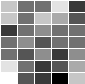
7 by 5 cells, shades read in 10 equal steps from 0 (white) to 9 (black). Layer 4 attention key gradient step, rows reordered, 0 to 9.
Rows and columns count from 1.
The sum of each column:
22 36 35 36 32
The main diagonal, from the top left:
2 5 4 5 4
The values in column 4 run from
1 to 9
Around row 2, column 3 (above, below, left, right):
5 4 5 3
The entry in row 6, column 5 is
3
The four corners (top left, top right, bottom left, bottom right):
2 7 0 2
